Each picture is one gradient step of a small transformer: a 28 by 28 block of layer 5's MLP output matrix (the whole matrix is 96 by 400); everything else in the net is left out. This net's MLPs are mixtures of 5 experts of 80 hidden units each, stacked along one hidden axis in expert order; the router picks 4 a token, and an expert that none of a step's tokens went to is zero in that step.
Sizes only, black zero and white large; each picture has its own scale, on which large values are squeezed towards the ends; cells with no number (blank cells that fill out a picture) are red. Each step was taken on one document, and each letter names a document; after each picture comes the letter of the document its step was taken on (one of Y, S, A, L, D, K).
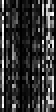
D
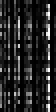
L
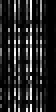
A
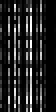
A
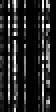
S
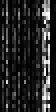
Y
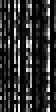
L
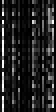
D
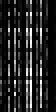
A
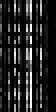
A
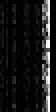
Y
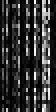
Y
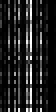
A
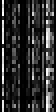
D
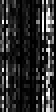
D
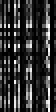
L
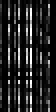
A
